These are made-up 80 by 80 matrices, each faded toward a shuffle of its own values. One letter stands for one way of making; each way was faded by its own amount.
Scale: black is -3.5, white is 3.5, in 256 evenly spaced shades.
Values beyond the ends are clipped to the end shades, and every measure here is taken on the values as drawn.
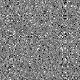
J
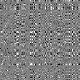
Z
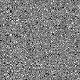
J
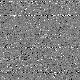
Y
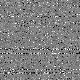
Y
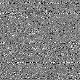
Y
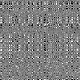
Z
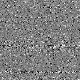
Y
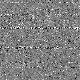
Y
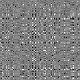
Z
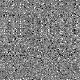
J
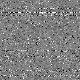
Y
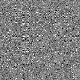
J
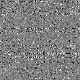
Y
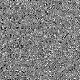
J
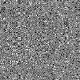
J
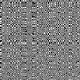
Z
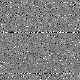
Y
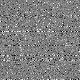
Y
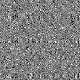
J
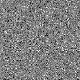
J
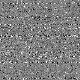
Y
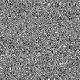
J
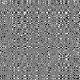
Z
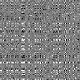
Z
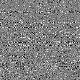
Y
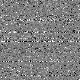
Y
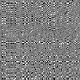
Z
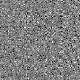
J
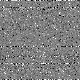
Y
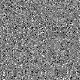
J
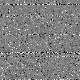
Y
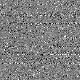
Y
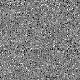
J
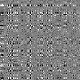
Z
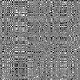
Z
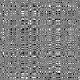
Z
